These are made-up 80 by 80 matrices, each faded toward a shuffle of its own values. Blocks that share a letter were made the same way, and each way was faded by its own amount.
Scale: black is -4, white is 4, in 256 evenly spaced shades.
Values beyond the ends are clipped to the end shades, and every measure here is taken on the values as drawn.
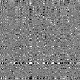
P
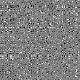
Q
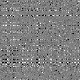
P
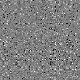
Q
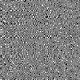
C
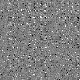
Q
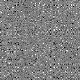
Q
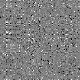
Q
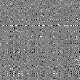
P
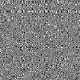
C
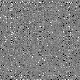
Q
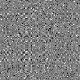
C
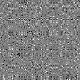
C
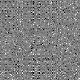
C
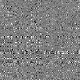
P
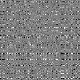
P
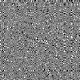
C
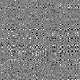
P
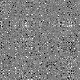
Q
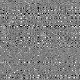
P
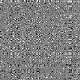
C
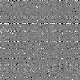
P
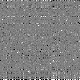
P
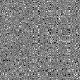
C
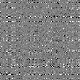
P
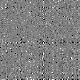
Q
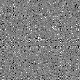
Q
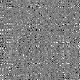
Q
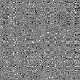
C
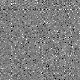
Q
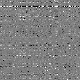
P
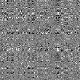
P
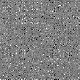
Q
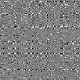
P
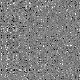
Q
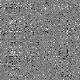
Q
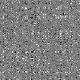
Q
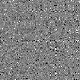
Q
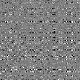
P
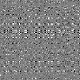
P
